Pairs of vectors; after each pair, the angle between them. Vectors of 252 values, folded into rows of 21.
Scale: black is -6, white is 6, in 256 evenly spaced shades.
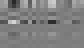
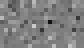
partly aligned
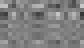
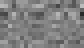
nearly parallel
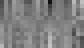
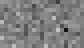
orthogonal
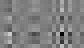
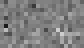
partly opposed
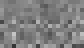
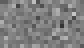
orthogonal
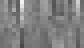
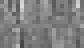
nearly parallel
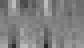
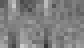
nearly parallel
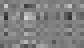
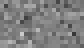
partly opposed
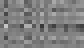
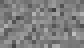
partly aligned
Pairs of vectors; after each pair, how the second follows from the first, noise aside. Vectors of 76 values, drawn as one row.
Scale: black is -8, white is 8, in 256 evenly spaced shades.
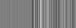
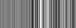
scaled up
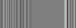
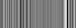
scaled up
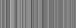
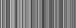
scaled up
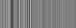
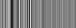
scaled up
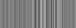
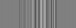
partly zeroed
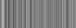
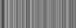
negated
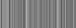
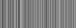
shuffled
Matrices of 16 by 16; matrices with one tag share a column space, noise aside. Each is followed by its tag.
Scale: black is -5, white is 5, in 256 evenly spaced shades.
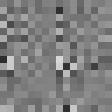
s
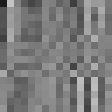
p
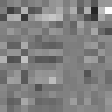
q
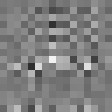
s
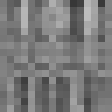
p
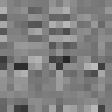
s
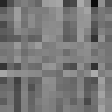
p
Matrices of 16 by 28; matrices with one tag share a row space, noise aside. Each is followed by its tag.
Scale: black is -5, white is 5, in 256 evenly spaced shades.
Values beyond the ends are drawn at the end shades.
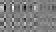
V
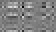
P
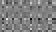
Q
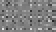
Q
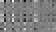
V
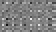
Q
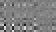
V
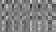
Q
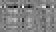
P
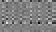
Q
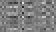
P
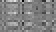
P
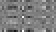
P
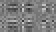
P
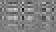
P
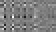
V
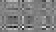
P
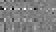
V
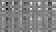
Q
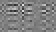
P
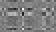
P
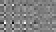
V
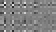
V
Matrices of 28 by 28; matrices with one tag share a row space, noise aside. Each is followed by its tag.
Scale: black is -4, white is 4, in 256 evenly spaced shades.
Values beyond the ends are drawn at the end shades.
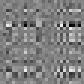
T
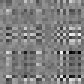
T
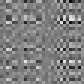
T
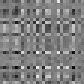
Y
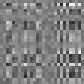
T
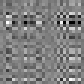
T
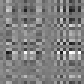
T
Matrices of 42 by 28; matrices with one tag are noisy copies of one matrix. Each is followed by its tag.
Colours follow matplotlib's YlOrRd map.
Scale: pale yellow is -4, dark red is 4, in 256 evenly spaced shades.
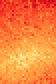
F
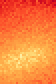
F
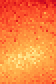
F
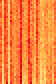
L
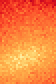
F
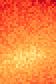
F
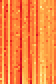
L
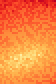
F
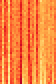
L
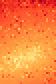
F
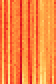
L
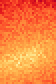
F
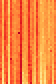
L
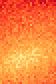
F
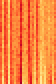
L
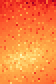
F
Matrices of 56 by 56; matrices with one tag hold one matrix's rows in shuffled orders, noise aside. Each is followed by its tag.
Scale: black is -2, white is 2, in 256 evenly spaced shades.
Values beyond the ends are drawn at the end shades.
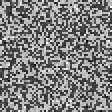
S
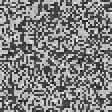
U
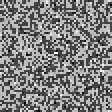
U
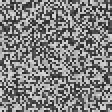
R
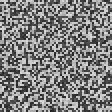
S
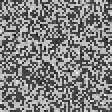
R
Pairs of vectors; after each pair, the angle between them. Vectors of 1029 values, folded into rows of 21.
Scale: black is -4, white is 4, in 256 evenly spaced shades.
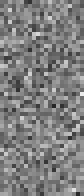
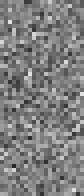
nearly parallel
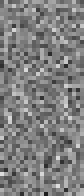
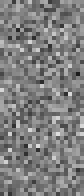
orthogonal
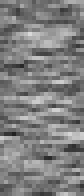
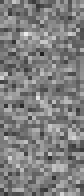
partly aligned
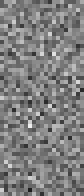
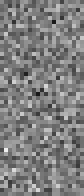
partly opposed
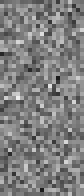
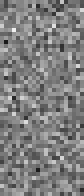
orthogonal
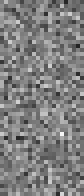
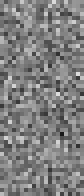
nearly opposite
